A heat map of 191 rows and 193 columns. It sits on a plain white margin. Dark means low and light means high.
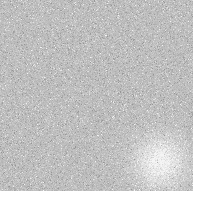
Ninth with the highest average: bottom right. Mirror symmetry: none. Odd rows or columns: none. Bumps: one, in the bottom right.
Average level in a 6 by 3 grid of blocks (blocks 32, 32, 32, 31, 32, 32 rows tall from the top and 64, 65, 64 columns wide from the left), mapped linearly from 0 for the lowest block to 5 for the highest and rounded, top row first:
0 0 0 / 0 0 0 / 0 0 0 / 0 0 0 / 0 0 4 / 0 0 5
